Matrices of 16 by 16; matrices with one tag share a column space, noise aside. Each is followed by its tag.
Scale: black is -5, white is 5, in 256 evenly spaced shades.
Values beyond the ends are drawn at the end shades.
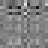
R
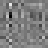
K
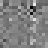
R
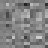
K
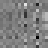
K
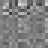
R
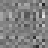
K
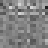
R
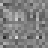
K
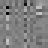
R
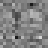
K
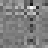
R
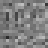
K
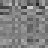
R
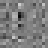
K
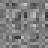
K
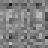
K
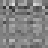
R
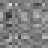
K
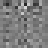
R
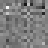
R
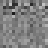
R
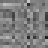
K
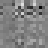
R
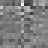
R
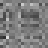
K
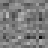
K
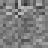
R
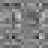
K
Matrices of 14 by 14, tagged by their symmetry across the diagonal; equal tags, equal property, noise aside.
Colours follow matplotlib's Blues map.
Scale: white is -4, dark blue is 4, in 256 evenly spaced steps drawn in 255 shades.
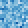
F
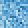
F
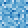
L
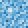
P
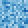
L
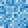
P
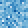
L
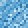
P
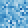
F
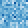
L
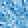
F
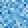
F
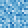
F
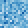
L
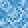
P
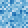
P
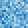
F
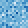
P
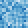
F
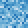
L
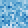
L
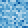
L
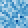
P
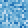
F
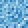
P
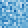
F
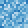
P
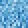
L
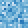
P
